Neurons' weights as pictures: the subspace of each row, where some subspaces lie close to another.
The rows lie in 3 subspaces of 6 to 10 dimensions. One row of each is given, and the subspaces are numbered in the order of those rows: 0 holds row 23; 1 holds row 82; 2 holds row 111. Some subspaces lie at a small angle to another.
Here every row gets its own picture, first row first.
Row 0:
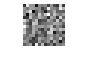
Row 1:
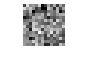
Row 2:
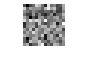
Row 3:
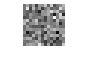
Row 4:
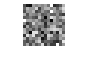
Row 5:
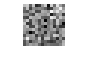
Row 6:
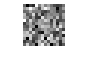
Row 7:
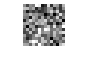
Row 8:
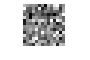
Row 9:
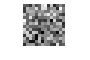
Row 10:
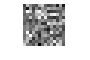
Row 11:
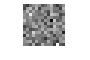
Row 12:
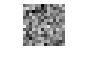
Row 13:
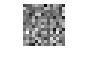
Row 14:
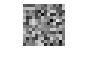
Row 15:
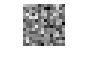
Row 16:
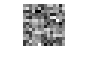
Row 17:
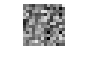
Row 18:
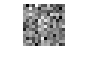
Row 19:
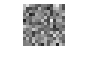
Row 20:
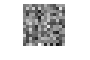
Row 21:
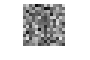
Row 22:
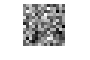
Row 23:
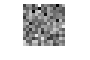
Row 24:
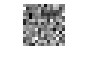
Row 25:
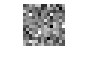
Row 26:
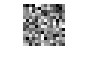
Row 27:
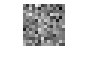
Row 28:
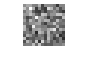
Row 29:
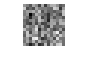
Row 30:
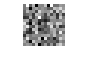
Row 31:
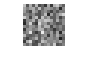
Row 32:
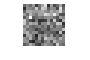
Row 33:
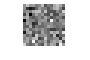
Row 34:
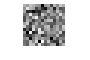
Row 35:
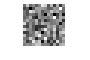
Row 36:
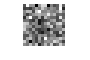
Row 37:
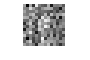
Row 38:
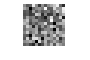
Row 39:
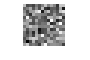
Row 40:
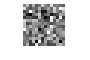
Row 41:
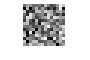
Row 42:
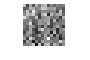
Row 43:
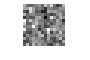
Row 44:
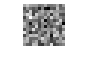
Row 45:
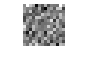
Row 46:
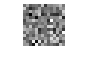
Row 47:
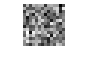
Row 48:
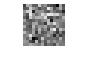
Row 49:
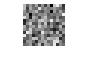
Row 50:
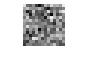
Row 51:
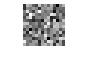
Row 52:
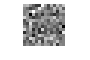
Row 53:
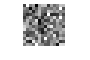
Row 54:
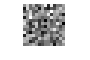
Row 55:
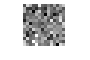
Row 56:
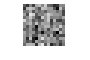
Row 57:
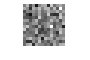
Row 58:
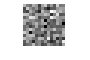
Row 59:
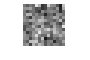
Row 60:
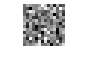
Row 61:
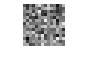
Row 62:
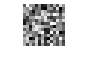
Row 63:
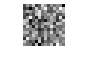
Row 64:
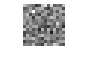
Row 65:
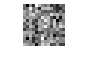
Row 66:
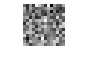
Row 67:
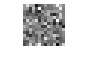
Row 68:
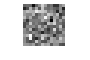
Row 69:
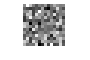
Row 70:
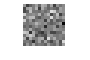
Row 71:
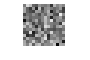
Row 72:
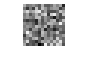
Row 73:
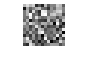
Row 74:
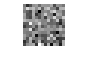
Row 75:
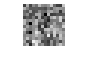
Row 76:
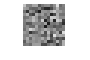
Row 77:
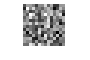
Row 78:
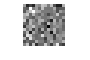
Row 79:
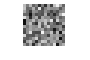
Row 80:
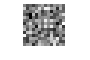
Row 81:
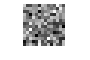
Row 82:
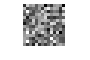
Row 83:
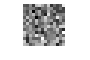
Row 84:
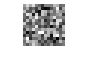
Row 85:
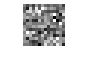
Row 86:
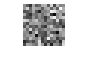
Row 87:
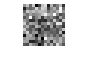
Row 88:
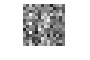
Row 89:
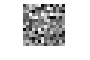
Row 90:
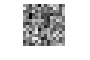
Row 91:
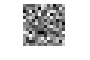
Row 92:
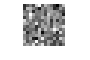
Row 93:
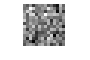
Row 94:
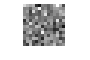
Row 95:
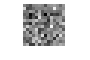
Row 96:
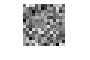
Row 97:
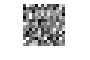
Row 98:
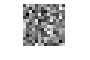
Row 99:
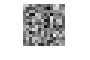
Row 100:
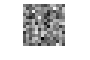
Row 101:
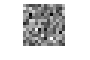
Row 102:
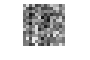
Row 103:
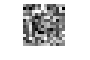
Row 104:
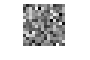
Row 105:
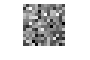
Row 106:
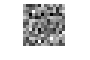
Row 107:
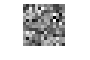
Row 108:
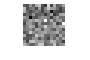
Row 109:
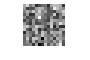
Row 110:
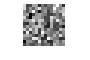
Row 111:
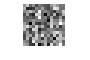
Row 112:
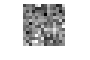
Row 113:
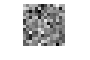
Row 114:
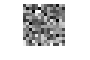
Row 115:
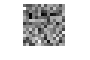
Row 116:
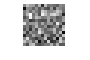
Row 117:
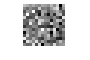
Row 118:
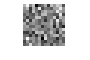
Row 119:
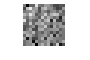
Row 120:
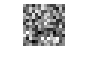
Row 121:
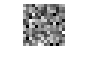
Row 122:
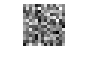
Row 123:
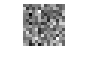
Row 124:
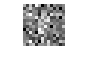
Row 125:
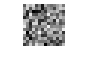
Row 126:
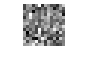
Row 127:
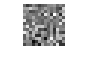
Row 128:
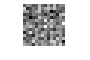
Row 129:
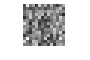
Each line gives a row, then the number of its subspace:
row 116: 0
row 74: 2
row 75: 0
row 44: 2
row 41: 1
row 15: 2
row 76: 2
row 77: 2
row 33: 1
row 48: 1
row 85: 2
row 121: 1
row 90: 0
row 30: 2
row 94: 0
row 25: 2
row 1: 1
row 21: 1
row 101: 1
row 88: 0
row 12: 1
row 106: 1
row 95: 2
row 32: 0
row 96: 1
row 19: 2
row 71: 2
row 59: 0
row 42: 1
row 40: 1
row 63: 1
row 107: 2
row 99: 2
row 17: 1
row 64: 1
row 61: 2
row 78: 1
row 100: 2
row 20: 0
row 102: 0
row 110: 2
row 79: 0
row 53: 0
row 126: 0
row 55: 0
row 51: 2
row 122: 0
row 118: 2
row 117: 1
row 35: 1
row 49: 2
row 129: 0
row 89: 1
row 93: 1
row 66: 2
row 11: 2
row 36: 0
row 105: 2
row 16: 0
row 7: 1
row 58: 2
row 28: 1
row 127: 1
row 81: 2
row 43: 1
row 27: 0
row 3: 2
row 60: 1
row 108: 2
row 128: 2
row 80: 2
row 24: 0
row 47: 1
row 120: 2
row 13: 1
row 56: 0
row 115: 0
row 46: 1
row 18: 0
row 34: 1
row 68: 1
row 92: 0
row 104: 2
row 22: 1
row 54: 2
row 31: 0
